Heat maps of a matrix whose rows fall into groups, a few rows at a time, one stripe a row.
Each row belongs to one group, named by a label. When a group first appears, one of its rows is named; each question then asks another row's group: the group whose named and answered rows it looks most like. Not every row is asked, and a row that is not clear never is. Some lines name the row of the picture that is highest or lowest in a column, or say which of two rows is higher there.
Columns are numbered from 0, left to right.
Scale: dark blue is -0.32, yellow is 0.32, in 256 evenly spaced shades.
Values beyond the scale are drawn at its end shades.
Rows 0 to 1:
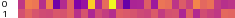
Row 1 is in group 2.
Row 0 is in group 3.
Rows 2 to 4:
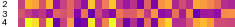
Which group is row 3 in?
2
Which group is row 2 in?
3
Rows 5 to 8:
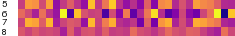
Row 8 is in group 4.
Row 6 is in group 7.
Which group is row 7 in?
3
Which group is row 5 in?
3
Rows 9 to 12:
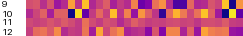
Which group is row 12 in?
3
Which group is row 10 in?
4
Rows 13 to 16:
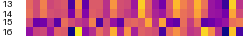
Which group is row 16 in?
4
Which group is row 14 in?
4
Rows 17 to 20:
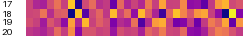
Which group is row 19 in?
7
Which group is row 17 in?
7
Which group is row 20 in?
7
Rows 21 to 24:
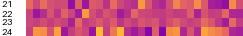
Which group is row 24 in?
3
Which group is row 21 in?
4
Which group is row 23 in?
4
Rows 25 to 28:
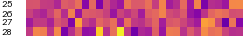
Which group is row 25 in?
2
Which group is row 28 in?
3
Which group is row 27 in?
4
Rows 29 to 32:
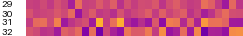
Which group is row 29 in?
4
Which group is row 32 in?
2
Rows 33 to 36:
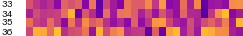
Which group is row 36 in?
3
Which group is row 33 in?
2
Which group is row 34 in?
7
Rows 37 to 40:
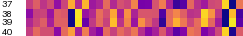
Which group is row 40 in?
7
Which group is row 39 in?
4
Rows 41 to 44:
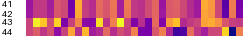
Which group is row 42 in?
4
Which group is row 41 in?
4
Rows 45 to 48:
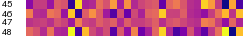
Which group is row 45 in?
4
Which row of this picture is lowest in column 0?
45
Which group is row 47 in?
4
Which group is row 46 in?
7
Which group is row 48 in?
7
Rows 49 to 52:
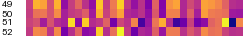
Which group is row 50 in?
3
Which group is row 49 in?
3
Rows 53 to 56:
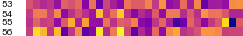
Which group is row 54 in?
3
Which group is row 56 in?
3
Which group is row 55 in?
7
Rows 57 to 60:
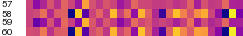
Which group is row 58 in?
4
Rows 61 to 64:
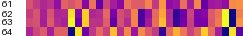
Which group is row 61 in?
2
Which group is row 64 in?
4
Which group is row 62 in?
7
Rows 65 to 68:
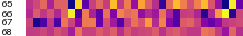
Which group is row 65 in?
4
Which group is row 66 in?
7
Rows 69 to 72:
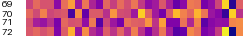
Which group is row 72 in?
7
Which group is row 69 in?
7
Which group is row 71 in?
2
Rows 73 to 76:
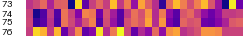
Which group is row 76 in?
3
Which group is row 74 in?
2
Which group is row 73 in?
4
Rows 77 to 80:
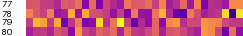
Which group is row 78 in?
7
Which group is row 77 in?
2
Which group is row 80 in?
4
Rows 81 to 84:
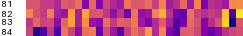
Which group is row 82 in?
7
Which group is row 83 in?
7
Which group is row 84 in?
2
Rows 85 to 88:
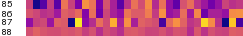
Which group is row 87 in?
4
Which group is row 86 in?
2
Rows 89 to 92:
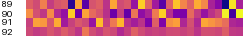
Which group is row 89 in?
4
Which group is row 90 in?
7
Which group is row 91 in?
3
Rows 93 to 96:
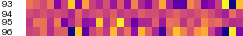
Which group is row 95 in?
3
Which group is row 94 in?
4
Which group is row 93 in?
7
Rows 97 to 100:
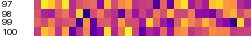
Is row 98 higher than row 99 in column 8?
Yes
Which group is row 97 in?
3
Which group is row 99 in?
4
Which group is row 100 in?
3
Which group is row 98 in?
7
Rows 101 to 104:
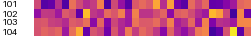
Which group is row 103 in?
2
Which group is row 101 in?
2
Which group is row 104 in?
7
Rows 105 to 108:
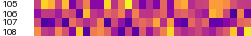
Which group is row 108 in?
7
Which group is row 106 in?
4
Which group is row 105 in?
3
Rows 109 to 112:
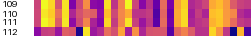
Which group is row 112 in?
4
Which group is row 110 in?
3
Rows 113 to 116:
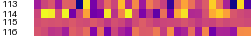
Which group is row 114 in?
3
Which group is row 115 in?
2
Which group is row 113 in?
4
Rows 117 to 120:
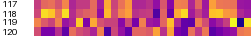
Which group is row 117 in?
3
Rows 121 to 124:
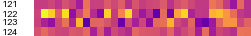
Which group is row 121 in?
4
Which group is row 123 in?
7
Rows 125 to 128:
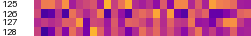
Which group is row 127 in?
7
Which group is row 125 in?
3
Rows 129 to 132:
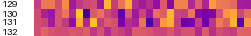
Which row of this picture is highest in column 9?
130
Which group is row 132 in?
2
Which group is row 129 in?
3
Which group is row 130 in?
7
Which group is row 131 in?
7
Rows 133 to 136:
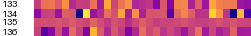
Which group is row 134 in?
4
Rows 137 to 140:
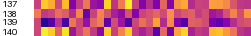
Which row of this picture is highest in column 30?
138
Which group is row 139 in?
2
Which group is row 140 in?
3
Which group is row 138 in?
7
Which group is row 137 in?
3
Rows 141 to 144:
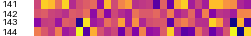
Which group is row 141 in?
3
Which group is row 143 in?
4
